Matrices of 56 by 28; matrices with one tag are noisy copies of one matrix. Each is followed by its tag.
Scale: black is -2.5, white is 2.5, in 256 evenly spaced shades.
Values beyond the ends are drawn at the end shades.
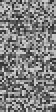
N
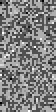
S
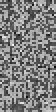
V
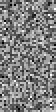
V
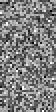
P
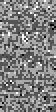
N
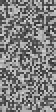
S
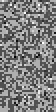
P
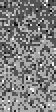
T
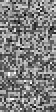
N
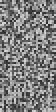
V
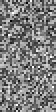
S
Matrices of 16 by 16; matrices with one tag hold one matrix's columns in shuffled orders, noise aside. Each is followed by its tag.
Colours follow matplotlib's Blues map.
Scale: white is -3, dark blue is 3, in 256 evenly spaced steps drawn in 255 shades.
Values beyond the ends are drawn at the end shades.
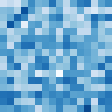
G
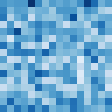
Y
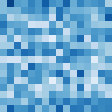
Y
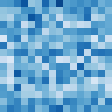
Y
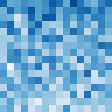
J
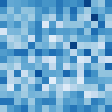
Y
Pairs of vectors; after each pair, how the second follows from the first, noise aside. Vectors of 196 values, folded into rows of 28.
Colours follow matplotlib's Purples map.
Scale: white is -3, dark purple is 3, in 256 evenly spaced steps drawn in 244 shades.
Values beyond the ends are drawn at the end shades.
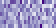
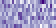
sign-scrambled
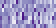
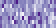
sign-scrambled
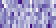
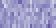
shrunk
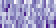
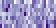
copied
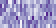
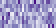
wrapped around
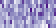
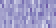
shrunk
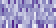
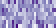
copied
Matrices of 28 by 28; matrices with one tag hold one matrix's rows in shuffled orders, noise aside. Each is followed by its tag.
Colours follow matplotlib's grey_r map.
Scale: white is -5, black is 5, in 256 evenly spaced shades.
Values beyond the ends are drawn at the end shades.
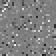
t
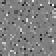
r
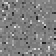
t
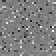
r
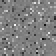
t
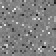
t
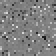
t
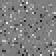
r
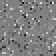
r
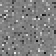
t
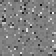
r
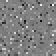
r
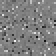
t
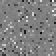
r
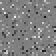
t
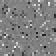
t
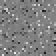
t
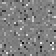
r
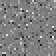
r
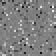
r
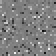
t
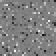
t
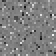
r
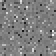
r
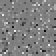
t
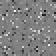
t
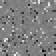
t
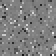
r
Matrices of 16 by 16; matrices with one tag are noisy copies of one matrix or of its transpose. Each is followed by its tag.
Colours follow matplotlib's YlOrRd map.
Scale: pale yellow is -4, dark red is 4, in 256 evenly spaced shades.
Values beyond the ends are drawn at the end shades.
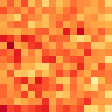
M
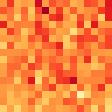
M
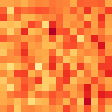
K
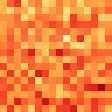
K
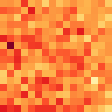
M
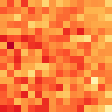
M
